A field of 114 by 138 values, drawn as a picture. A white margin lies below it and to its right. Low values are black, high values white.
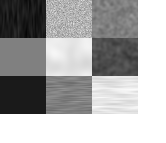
The table splits into 3 rows of 3 panels. Panel 1,1: very low, streaked downward, faint in contrast. Panel 1,2: high, fine-grained. Panel 1,3: middling, blotchy, faint in contrast. Panel 2,1: middling, flat. Panel 2,2: very high, smooth, faint in contrast. Panel 2,3: low, blotchy, faint in contrast. Panel 3,1: very low, flat. Panel 3,2: middling, streaked across, faint in contrast. Panel 3,3: very high, streaked across, faint in contrast.
